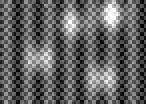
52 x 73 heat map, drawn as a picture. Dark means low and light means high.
Average level on the scale: 40%. Bumps: four. Slope: none. Stripes: upright, repeating 7 times.
